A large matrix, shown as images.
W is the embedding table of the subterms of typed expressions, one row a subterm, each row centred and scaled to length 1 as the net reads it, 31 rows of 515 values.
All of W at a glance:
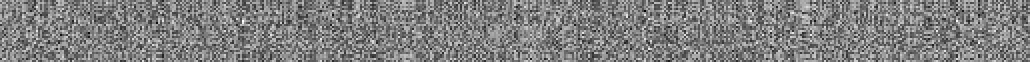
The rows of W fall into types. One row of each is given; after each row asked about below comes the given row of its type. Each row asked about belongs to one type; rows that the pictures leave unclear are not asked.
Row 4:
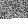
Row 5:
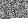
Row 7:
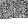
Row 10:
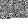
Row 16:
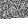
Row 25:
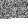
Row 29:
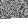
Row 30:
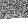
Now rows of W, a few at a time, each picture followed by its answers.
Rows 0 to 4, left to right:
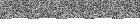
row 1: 10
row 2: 4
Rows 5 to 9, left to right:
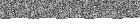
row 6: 16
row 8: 5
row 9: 5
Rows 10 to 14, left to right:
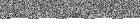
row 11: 4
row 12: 25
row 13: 30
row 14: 30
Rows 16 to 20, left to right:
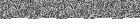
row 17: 25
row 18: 16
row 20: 30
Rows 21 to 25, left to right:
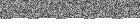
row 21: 16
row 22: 10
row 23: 7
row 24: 30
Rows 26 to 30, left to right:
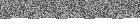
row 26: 29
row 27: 4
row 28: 4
